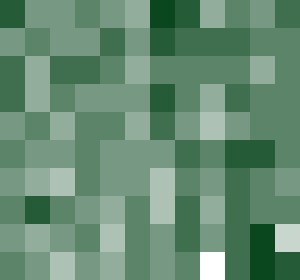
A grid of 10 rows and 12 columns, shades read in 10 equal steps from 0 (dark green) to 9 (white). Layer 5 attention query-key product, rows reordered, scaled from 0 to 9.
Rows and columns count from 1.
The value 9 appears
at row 10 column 9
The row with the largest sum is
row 7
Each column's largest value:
4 5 6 4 6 5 6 4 9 4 5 7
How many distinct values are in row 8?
6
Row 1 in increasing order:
0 1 1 2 3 3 4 4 4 4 5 5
